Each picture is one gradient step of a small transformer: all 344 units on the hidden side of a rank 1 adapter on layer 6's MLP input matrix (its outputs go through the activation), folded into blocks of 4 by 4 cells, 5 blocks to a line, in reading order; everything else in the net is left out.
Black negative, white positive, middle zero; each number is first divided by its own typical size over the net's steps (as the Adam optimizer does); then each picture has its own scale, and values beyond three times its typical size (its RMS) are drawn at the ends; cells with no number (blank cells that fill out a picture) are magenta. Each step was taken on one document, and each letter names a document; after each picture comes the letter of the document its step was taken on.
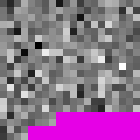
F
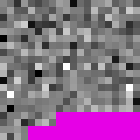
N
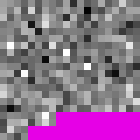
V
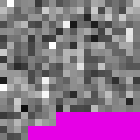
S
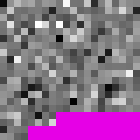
S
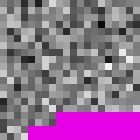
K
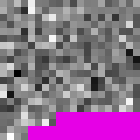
V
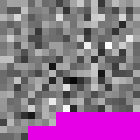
K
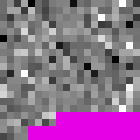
N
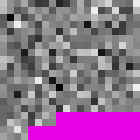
K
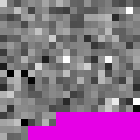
N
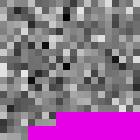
V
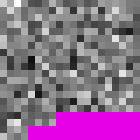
S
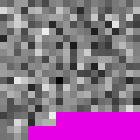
V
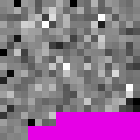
N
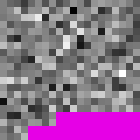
F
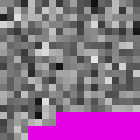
F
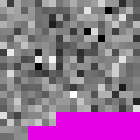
S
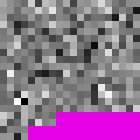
S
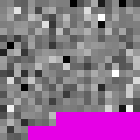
N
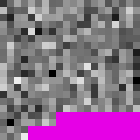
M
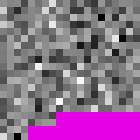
F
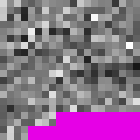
V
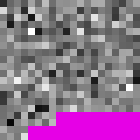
M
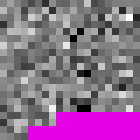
F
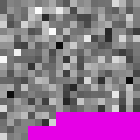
V
